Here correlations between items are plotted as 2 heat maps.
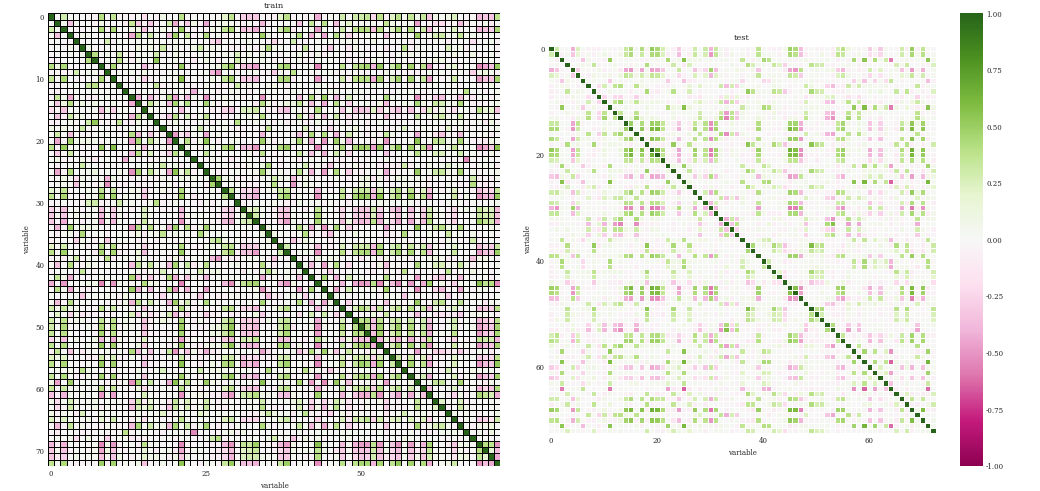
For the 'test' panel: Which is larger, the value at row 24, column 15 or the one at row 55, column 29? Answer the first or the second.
the second
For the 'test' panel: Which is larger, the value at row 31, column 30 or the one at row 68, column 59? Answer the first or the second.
the second
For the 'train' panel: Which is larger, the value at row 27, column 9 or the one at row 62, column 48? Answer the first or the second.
the second
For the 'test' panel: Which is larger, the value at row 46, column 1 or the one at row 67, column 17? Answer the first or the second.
the first
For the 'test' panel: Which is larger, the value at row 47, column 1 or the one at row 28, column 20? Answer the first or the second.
the second
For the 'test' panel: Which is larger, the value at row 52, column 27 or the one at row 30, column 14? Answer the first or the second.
the first
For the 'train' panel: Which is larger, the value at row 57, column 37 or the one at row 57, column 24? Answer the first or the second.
the second
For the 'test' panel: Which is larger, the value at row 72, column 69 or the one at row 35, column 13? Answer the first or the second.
the first
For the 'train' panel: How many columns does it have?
73
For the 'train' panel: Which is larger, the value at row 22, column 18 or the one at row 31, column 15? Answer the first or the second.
the second
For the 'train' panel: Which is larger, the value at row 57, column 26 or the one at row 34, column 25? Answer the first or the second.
the second
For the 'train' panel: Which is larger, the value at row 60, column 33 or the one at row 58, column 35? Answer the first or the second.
the second
